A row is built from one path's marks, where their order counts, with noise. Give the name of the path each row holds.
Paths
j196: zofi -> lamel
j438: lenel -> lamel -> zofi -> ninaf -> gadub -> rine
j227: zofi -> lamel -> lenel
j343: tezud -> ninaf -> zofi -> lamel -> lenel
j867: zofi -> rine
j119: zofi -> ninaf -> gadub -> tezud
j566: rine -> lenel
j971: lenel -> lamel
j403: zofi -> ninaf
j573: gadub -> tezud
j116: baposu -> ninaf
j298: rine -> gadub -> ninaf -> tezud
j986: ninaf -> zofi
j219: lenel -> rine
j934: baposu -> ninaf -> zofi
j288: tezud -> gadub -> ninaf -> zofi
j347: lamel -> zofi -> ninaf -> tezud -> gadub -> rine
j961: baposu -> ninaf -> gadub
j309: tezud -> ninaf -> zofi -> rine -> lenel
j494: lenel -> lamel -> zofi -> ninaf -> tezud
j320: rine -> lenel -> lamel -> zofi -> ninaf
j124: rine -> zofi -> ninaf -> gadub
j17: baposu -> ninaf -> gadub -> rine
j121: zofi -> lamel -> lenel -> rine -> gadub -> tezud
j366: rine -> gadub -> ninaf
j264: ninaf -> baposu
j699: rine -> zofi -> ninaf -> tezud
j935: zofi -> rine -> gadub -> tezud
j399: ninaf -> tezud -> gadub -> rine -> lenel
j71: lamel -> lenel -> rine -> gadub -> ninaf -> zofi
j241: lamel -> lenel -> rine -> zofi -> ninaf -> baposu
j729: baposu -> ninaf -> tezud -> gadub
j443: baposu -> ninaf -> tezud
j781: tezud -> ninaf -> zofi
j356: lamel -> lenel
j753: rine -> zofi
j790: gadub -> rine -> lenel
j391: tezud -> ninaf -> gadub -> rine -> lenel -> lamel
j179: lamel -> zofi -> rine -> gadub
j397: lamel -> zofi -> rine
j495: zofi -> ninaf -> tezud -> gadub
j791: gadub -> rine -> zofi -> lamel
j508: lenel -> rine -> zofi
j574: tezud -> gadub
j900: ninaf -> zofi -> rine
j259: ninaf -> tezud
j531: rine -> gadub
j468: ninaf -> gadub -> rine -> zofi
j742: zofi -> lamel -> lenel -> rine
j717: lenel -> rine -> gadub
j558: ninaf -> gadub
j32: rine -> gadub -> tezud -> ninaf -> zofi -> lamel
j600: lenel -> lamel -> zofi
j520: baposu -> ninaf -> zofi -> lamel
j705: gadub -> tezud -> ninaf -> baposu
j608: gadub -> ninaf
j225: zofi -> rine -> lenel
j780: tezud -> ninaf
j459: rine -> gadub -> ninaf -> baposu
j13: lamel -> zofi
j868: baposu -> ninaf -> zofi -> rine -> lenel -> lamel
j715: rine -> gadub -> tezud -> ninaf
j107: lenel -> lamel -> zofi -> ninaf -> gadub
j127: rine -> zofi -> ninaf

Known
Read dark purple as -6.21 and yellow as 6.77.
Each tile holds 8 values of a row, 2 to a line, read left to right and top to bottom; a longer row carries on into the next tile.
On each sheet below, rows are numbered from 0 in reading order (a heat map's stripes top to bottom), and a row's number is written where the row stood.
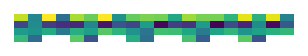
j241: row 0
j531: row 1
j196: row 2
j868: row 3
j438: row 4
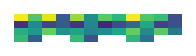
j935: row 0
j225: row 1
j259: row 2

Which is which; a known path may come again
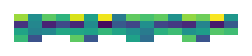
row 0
j225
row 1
j17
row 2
j13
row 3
j179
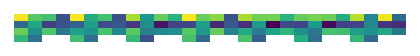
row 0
j259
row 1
j699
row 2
j566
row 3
j298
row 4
j868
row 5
j196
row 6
j241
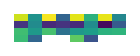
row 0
j459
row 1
j438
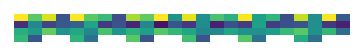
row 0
j935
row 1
j494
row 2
j531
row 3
j309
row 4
j127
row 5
j264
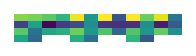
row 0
j971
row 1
j705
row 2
j121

